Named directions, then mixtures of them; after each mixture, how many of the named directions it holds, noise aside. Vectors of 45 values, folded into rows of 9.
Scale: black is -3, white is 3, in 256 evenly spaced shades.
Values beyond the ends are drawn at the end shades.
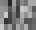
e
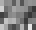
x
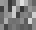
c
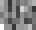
two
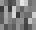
one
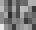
two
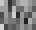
three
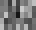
one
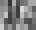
one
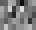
one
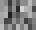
one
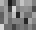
three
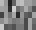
three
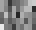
three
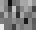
three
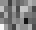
two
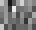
three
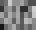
two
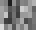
one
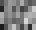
two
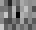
two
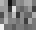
three
